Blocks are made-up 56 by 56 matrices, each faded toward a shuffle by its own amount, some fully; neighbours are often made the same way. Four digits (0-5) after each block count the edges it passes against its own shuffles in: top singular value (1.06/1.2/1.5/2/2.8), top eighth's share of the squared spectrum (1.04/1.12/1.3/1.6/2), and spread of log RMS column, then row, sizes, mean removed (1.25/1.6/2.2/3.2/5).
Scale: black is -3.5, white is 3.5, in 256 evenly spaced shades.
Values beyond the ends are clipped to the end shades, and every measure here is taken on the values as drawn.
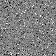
1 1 0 0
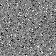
0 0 0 0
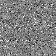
1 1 0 2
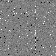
2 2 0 0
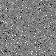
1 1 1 0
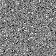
0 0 0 0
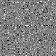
3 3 1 2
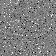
0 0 0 0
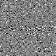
3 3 1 2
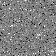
1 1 0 1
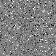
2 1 0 1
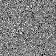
0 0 0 0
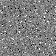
0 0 0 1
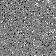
0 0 0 0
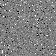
1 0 0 0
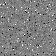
0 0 0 0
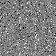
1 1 1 0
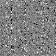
2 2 2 0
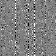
3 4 3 0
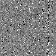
2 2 2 0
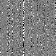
3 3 3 0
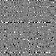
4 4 1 2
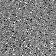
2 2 0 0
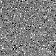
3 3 1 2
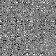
3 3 1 2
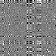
5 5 3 3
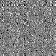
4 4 2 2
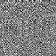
4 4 2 2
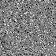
2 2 0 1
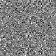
3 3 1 1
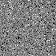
1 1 0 0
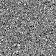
1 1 0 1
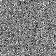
1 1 0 0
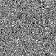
3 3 1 1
